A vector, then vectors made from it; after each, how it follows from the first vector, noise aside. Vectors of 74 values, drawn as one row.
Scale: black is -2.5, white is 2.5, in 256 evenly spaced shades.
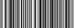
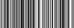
reversed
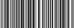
reversed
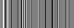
partly zeroed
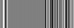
partly zeroed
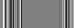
partly zeroed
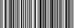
copied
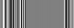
partly zeroed
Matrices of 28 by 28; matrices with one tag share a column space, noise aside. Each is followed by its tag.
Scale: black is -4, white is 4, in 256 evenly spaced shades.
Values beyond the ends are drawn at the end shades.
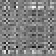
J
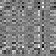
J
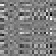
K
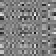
K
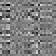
K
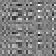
K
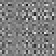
K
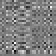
J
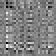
J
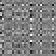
K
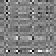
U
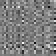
J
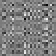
K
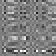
U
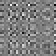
K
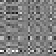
U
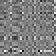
U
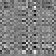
J
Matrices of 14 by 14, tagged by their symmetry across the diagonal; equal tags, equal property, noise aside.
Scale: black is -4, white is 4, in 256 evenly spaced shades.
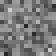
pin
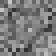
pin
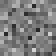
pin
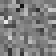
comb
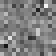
comb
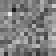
comb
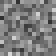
pin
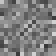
pin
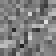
comb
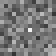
pin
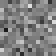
comb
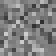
comb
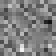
comb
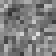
pin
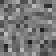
pin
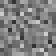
comb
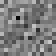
pin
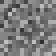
pin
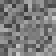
pin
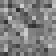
comb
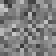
comb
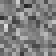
comb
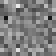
comb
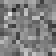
comb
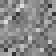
pin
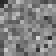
pin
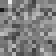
comb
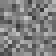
comb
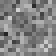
pin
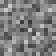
pin
